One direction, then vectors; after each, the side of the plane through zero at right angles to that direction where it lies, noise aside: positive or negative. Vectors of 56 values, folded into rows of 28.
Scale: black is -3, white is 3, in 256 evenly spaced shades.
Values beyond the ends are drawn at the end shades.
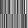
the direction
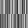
positive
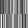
positive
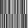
positive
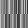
negative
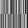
negative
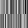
negative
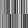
positive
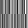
positive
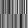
positive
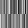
negative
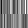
positive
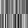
negative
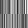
positive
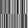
positive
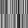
negative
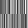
positive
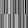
negative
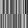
negative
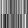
negative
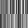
negative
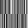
positive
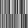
positive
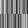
negative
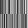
positive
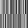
negative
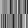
negative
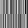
negative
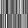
negative
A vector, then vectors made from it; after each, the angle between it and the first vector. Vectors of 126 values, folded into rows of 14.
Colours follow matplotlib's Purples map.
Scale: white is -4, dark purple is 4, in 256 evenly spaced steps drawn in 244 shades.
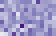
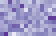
partly opposed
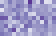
partly opposed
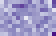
orthogonal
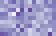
partly opposed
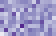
nearly parallel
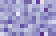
partly aligned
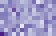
nearly opposite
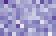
partly opposed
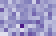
nearly parallel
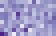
nearly opposite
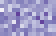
partly opposed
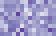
partly opposed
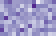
partly opposed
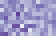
nearly opposite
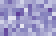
partly opposed
